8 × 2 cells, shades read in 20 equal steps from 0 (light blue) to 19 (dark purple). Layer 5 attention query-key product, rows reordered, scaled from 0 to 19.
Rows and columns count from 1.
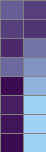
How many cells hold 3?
1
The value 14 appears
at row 1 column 2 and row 2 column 1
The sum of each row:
25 29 25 16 22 17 18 19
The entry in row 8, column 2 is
0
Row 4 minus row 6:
-7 6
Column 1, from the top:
11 14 16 10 19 17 18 19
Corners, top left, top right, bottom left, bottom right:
11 14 19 0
